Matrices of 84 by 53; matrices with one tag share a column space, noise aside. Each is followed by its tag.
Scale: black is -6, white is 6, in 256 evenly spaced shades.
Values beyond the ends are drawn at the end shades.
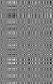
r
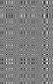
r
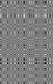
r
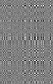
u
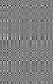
u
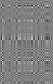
u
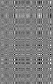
r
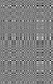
u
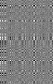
u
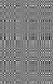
u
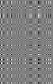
r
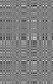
u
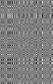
r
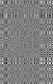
r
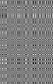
r
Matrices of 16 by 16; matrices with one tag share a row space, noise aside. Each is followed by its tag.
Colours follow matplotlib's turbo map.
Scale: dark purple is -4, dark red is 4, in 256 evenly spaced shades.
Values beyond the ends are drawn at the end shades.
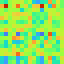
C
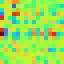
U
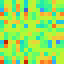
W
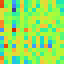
U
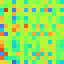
U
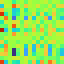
U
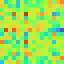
W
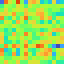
W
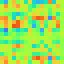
C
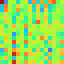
U
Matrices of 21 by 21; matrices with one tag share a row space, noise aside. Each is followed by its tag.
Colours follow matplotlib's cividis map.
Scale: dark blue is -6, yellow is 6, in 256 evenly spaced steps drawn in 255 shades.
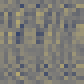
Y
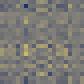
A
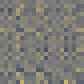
Y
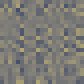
Y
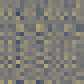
Y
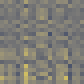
A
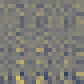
Y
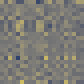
Y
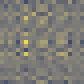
A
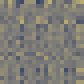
Y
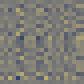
Y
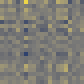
A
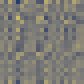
Y
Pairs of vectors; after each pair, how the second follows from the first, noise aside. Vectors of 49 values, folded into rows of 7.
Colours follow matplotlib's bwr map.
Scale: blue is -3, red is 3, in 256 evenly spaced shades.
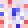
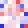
shuffled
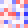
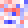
shuffled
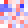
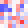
copied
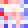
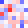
shuffled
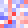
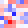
sign-scrambled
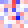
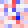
copied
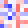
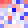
shuffled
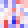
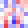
copied
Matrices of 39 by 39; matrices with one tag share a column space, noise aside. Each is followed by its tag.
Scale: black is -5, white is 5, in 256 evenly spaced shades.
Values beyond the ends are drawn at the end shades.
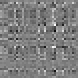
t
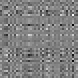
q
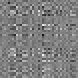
q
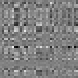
t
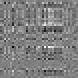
t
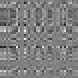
t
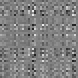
q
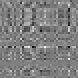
t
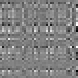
t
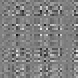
q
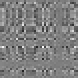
t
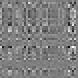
t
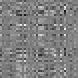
q
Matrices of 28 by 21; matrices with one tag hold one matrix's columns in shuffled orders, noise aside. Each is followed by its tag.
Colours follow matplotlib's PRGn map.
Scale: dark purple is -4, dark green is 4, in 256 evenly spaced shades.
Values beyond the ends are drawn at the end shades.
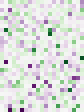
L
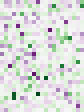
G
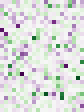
G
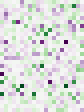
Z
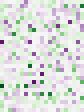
Z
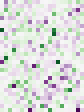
L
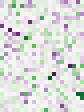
G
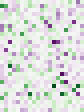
Z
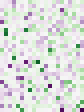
L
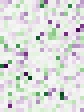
G
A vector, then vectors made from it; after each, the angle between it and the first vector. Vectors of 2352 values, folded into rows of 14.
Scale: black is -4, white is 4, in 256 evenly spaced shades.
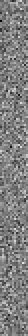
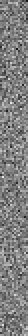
partly aligned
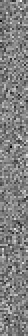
nearly parallel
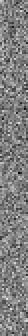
partly opposed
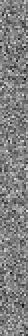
orthogonal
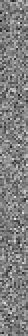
nearly parallel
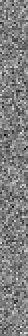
orthogonal
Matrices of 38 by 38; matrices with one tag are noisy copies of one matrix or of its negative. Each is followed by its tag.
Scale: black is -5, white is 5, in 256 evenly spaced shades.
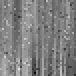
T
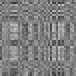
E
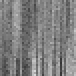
T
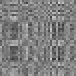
E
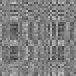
E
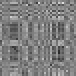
E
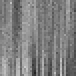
T
